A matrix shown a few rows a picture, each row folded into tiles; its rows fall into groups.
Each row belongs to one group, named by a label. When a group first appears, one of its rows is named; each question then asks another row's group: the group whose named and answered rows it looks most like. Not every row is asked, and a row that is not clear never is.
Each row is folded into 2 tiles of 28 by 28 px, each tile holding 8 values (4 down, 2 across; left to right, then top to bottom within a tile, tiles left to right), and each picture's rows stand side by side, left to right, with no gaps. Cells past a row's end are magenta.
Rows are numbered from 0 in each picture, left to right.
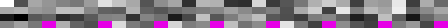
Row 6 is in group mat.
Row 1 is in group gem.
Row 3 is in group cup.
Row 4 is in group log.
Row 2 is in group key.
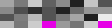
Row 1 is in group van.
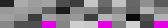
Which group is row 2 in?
mat
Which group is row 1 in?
van
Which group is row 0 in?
gem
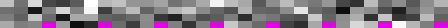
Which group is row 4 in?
key
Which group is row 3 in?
gem
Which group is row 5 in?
key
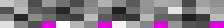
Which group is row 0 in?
key
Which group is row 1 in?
cup
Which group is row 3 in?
mat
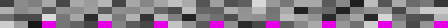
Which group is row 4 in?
gem
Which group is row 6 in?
van
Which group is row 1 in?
gem
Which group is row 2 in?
gem
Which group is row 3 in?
key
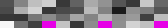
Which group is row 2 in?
van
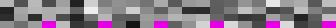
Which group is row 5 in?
key
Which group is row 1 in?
mat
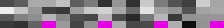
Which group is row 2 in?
mat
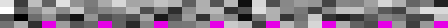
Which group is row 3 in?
van
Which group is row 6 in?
gem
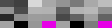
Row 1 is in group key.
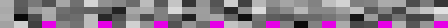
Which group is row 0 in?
mat
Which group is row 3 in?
mat
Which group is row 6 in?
key
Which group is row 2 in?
van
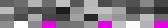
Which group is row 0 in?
log
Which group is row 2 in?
log
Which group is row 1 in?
van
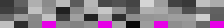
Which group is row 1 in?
van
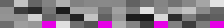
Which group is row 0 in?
log
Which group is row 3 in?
gem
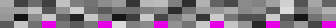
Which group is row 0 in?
mat
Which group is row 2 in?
cup
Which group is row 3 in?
van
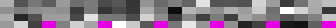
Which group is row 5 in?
gem
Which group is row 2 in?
cup
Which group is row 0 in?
mat
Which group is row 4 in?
gem
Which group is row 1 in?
log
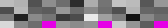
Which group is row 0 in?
key
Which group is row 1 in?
cup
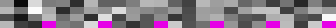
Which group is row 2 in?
gem
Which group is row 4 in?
van
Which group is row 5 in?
van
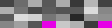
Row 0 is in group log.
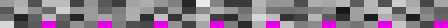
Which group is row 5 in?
cup
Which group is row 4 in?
cup
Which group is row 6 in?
van
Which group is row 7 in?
key
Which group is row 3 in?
cup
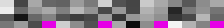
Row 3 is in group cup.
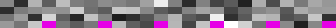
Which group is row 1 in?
key
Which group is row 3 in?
van
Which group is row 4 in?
cup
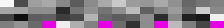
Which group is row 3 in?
mat
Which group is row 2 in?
key
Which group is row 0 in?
mat
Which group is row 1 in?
cup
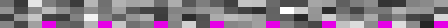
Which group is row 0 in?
cup
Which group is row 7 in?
gem
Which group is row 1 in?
cup
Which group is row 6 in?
log
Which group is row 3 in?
mat
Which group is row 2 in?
log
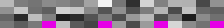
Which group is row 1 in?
gem
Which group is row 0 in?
key
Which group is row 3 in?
key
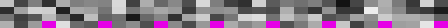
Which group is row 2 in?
mat
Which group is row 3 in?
cup
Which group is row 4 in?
log
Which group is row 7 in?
log
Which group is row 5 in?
log
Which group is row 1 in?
key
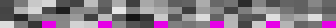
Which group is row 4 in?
van
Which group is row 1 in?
van
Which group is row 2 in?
mat
